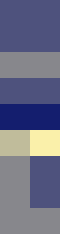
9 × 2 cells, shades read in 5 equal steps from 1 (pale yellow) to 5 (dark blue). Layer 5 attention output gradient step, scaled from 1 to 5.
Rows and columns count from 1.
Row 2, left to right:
4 4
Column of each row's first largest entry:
1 1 1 1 1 1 2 2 1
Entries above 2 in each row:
2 2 2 2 2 0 2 2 2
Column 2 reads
4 4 3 4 5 1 4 4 3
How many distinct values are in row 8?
2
